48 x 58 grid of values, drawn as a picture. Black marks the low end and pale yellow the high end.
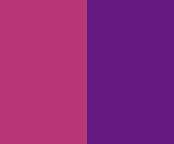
The table splits into one row of 2 panels. Panel 1,1: middling, flat. Panel 1,2: low, flat.
